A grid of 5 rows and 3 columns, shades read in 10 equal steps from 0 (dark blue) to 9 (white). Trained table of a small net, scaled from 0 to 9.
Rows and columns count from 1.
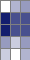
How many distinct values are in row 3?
2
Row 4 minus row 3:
5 5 3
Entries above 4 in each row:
3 0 0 3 3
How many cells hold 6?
2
